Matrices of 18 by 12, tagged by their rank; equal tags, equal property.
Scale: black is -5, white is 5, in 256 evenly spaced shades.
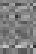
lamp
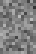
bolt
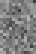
bolt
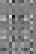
lamp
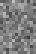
bolt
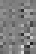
lamp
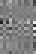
lamp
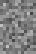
bolt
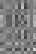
lamp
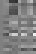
lamp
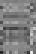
lamp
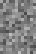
bolt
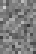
bolt
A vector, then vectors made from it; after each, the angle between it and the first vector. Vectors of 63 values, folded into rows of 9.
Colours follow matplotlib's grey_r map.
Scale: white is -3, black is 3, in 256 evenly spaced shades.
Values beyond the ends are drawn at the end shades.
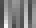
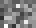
partly aligned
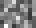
partly aligned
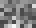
orthogonal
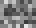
orthogonal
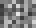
partly aligned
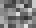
orthogonal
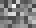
orthogonal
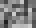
partly opposed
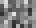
partly aligned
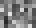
partly opposed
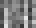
nearly parallel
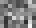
partly opposed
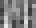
nearly parallel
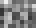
partly aligned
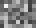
partly aligned
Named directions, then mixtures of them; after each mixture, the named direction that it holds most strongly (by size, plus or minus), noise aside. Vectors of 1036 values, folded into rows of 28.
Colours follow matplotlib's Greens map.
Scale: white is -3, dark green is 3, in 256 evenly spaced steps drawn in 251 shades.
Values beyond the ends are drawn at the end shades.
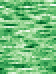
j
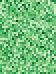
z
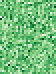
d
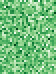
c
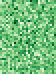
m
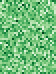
z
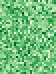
c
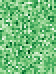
d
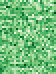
c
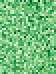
c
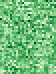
d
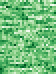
j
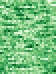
j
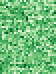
c
